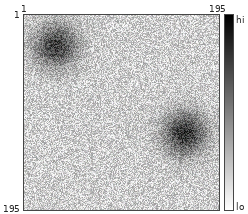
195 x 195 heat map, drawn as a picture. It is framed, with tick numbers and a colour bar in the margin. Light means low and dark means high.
There is no overall slope. No single row or column stands out from its neighbours. Two bumps rise from the field. The halves do not mirror each other.
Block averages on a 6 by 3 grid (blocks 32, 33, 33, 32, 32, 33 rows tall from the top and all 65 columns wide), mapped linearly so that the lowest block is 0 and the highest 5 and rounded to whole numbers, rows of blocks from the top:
3 0 0 / 3 0 0 / 0 0 1 / 0 0 5 / 0 0 2 / 0 0 0
